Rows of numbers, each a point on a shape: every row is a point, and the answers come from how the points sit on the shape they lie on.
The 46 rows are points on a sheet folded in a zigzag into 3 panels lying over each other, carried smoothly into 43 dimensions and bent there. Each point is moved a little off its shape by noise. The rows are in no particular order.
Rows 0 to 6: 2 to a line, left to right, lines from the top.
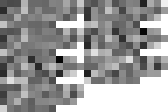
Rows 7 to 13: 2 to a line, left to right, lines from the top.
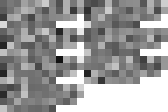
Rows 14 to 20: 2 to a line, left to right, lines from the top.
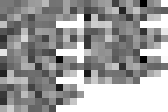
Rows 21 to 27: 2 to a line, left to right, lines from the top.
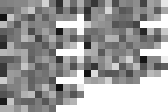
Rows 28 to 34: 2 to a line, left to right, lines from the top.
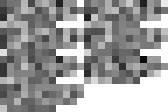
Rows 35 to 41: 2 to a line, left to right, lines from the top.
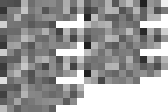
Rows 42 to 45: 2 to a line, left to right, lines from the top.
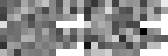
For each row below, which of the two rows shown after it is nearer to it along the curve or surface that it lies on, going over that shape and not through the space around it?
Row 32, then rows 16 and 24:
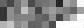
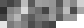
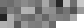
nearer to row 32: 24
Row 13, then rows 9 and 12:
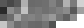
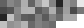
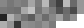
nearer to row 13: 12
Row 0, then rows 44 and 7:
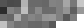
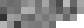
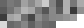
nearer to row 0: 44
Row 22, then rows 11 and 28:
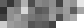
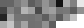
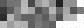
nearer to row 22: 11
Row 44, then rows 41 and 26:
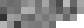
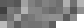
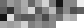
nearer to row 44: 41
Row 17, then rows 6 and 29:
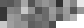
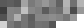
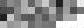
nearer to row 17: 6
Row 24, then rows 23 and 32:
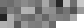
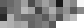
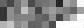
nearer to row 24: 32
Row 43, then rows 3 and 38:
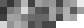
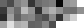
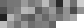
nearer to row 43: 38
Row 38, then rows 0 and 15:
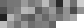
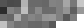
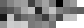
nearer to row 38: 15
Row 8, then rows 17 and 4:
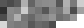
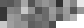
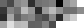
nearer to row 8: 17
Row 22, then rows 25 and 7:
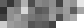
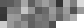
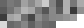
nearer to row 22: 25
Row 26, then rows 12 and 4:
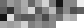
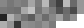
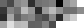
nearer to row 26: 4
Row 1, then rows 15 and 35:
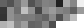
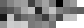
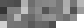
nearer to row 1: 15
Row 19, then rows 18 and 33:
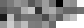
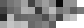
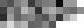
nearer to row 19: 33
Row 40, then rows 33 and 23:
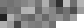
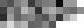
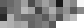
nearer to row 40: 33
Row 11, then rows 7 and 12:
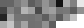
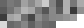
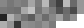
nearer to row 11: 12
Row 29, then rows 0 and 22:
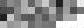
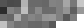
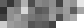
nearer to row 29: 22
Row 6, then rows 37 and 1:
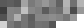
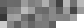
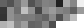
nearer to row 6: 37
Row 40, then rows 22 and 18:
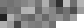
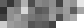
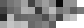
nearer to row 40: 18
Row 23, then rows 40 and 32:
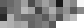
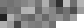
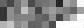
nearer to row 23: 32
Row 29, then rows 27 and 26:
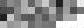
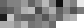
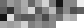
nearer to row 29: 26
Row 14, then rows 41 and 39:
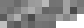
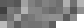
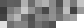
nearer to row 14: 39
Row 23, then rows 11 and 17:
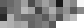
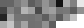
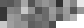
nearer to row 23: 17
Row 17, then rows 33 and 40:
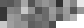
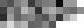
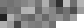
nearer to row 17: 33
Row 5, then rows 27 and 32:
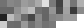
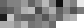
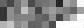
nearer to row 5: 27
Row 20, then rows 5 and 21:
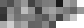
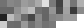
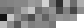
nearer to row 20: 21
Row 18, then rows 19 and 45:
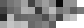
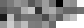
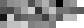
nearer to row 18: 45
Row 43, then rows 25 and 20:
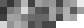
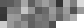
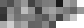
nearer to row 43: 25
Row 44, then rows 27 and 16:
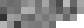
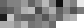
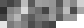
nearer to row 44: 27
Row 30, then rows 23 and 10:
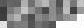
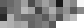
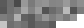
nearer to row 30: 10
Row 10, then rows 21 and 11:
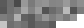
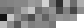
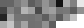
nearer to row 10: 21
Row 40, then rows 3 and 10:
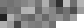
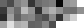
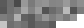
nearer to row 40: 3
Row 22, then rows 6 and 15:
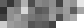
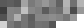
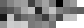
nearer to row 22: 6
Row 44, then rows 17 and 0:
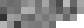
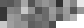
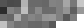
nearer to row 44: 0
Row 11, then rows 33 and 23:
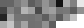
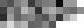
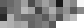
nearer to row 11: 33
